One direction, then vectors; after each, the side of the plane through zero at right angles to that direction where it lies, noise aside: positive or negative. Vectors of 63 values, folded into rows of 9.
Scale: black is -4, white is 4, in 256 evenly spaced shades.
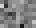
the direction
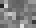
negative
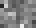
negative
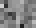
positive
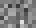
negative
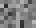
positive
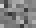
positive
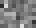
negative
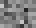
positive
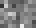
negative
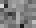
positive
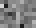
positive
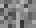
positive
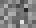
negative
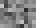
positive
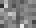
negative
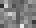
negative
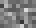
negative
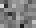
positive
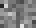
negative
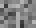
positive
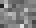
negative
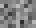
positive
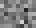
positive
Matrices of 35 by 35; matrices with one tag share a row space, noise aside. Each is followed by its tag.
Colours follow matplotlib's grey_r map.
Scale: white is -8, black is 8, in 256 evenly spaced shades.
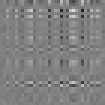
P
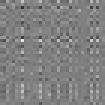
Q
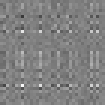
Q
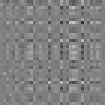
P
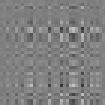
P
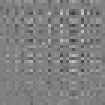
P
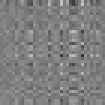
P
